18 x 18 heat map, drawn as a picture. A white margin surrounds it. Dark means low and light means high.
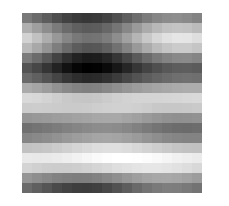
Lone odd cells: none. Average level on the scale: 60%. Stripes: horizontal, repeating 3 times. Ninth with the lowest average: top middle.
